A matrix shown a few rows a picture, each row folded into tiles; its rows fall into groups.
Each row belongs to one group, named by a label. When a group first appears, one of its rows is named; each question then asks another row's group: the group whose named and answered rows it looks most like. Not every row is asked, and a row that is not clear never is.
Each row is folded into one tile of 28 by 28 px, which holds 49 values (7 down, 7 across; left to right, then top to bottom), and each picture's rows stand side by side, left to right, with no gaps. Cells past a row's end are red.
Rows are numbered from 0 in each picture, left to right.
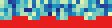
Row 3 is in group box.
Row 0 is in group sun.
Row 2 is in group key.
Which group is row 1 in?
box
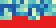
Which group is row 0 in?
key
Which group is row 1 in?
key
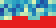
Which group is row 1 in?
sun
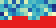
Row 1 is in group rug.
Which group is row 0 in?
key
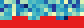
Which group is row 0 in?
rug
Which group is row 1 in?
rug
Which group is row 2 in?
box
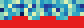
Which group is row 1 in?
box
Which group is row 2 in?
rug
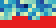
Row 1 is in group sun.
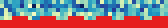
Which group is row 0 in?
key
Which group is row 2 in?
rug
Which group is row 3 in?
box
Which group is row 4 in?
key
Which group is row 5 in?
key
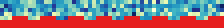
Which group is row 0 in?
key
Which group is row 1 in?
sun
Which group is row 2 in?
rug
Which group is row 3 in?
box
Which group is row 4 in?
box
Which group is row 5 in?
rug
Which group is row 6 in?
rug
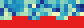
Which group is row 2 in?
rug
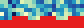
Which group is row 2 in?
sun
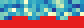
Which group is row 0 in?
box
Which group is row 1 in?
rug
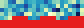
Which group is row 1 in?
rug
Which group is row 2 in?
box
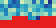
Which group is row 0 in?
sun
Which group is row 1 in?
box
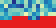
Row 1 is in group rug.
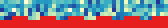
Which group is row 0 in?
box
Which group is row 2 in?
box
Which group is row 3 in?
key
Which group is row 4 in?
rug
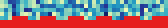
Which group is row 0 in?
sun
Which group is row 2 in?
sun
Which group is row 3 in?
box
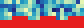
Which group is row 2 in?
key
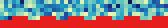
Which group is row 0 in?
box
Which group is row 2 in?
box
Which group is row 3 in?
rug
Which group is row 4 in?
rug
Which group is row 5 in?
sun
